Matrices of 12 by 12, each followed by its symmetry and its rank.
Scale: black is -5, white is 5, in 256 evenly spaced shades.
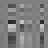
neither, rank one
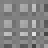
symmetric, rank one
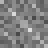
symmetric, full rank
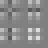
symmetric, rank one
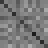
symmetric, full rank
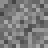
symmetric, full rank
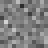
antisymmetric, full rank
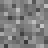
antisymmetric, full rank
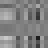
neither, rank one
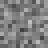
antisymmetric, full rank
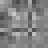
symmetric, rank two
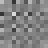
symmetric, rank two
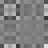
symmetric, rank one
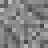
symmetric, full rank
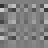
neither, rank one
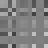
symmetric, rank one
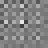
symmetric, rank two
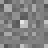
symmetric, rank two
